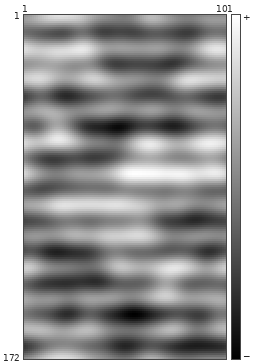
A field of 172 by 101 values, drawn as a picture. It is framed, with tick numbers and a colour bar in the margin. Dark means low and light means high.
The centre is the ninth with the highest average. The values follow a bell shape. Horizontal stripes repeat 11 times down the table.
